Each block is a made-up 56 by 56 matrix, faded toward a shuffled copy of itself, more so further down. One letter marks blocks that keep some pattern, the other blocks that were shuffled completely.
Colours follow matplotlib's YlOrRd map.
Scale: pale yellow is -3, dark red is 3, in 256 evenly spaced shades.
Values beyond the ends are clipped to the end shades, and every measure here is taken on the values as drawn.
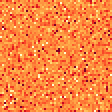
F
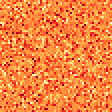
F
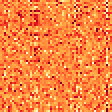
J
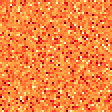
F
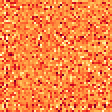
J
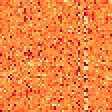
J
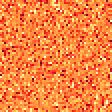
F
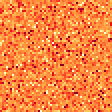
F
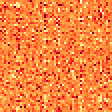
J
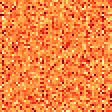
J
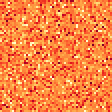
F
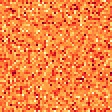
F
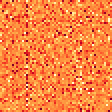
J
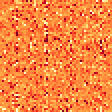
J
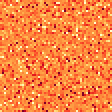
F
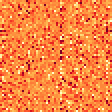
J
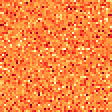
F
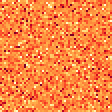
F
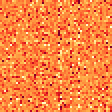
J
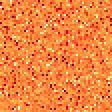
F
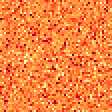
F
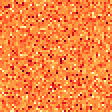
F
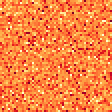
F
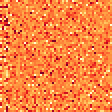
J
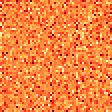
J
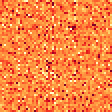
J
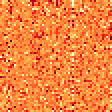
J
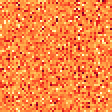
J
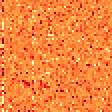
J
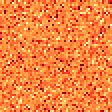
F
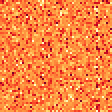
J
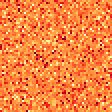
F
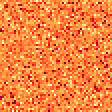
F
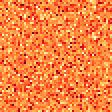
F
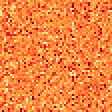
J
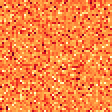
F
